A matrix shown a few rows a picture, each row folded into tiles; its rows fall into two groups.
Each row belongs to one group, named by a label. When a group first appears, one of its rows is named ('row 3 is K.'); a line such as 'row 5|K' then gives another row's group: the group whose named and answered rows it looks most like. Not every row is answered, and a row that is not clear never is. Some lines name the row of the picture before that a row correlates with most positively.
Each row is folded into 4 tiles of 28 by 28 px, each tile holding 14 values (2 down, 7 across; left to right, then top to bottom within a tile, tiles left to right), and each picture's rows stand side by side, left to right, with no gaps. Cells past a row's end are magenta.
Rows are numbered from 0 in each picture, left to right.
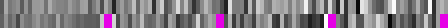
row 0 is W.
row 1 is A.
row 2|W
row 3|W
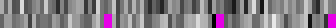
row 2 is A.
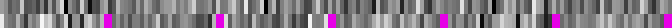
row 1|W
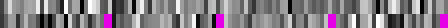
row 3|W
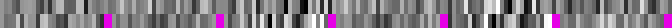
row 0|W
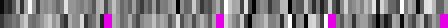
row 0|A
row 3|A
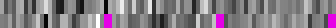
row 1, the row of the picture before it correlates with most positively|3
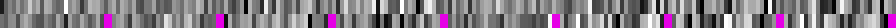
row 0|A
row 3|A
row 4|W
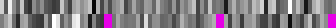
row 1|W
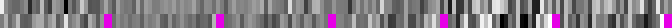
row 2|A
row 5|W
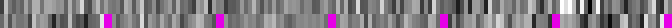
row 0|W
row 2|A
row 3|W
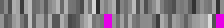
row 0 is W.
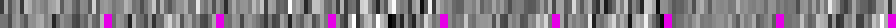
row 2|A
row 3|W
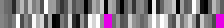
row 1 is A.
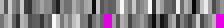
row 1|A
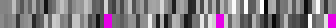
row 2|A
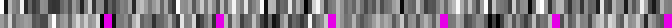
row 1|A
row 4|A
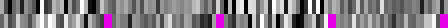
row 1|W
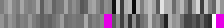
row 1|W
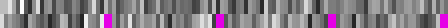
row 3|W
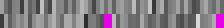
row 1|A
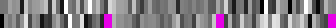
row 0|A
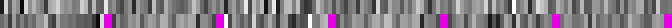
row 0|W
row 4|A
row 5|W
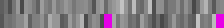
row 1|A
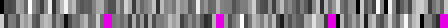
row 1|W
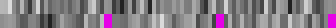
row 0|A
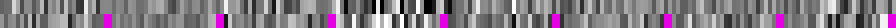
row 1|W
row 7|W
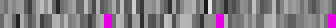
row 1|W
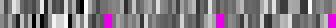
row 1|W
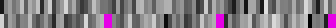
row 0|A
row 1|W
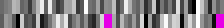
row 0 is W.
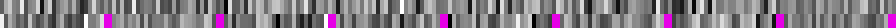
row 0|A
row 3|A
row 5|W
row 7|W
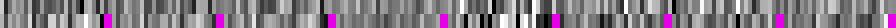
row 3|A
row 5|A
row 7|W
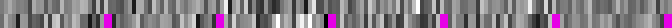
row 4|W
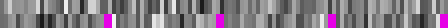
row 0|A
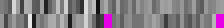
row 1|W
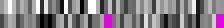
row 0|A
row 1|W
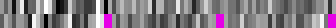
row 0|W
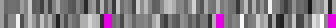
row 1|W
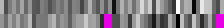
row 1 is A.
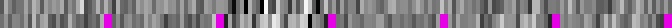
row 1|W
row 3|W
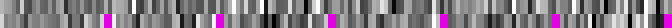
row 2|A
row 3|W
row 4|A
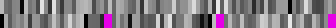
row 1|W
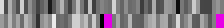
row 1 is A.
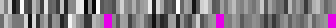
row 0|W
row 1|A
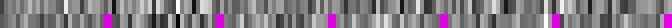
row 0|A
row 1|A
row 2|W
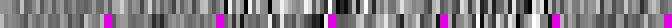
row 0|A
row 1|A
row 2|W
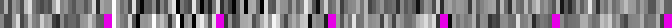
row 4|A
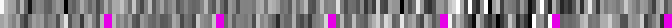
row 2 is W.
